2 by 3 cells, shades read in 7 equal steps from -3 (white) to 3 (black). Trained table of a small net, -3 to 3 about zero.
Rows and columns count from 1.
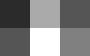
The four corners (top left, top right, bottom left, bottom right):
2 1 1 0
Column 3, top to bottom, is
1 0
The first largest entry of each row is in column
1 1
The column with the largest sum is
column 1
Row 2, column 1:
1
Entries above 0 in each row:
2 1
